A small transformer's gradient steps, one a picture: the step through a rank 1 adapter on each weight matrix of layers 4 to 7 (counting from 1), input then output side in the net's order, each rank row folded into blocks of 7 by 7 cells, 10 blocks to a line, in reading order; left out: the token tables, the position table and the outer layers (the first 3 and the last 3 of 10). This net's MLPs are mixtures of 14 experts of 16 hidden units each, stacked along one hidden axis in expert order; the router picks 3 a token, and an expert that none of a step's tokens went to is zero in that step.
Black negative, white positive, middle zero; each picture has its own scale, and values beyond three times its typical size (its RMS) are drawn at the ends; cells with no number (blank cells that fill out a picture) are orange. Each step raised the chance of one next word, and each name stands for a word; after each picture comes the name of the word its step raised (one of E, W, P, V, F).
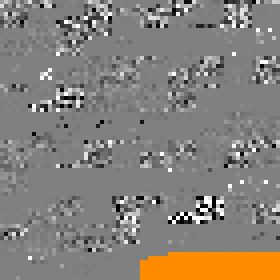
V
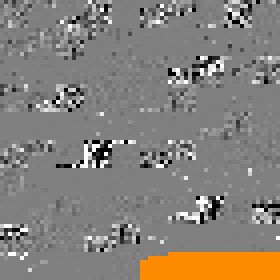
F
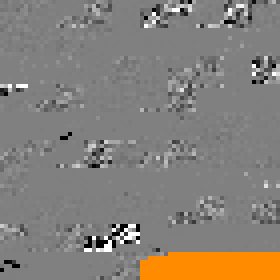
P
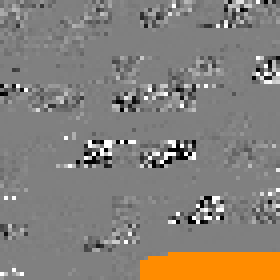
F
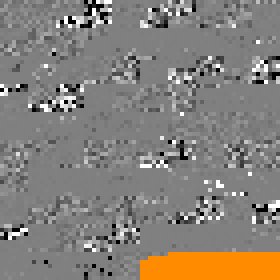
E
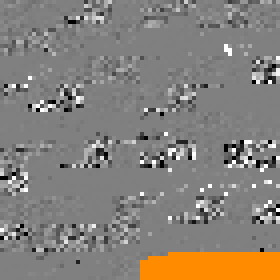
E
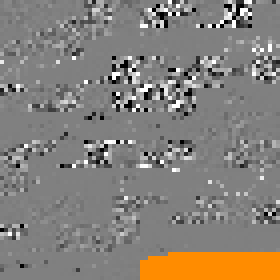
P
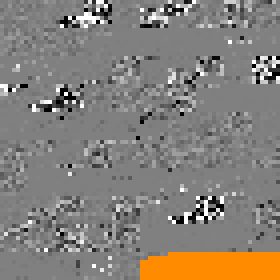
V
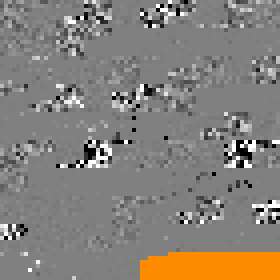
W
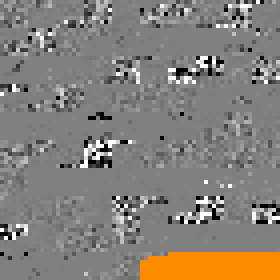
E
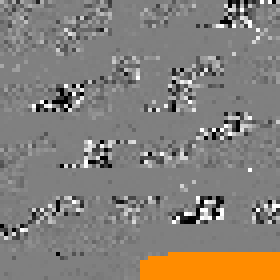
V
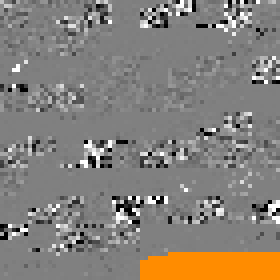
E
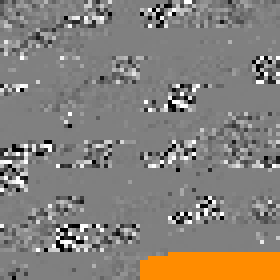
P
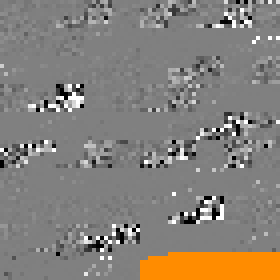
V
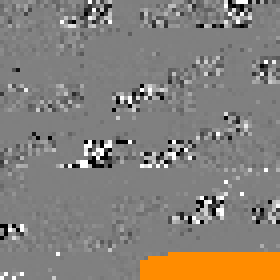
F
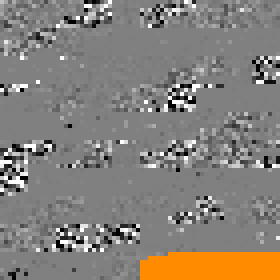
P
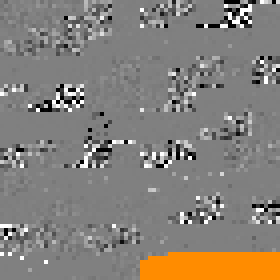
V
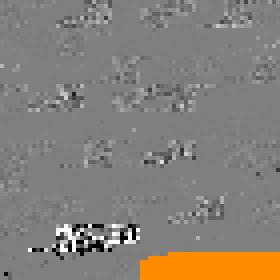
E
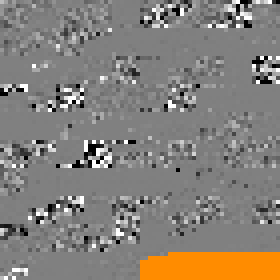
W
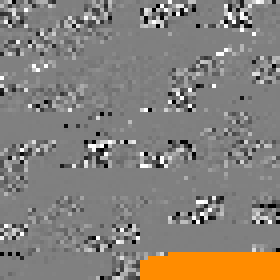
P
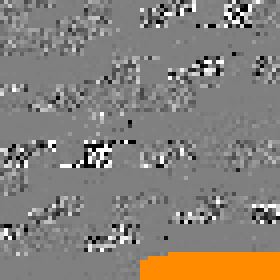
W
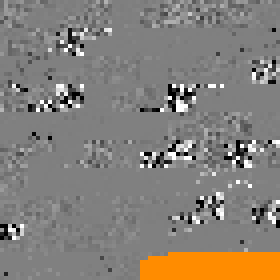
E
